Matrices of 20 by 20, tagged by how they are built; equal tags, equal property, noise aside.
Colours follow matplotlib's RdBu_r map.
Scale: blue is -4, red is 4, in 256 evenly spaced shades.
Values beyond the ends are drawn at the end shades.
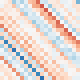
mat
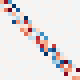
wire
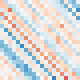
mat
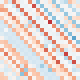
mat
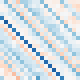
mat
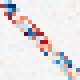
wire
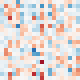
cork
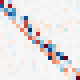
wire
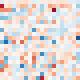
cork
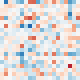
cork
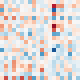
cork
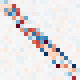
wire
